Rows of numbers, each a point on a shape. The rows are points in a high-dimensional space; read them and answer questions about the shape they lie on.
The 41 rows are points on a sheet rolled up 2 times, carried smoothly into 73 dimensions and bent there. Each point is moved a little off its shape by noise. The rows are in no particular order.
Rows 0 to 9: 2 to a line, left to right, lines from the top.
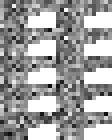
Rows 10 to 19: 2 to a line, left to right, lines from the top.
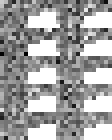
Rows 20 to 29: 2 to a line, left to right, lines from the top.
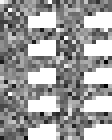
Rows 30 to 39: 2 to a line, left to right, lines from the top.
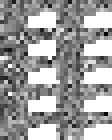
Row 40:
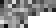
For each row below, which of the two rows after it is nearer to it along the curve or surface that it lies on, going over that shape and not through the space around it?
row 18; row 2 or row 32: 2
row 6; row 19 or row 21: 21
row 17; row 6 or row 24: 6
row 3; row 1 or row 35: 1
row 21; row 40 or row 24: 24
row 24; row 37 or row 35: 35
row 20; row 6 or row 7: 7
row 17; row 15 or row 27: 27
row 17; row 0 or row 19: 0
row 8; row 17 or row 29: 29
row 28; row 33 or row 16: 33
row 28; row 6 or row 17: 6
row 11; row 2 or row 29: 2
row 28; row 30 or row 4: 4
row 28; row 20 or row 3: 20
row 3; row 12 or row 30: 30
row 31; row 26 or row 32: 26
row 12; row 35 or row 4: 4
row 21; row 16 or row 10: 16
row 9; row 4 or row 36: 4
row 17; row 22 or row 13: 13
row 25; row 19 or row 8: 19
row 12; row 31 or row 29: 29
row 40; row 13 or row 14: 13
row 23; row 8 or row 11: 8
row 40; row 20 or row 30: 20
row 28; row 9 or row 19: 9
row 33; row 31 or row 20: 31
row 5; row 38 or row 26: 38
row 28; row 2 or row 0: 2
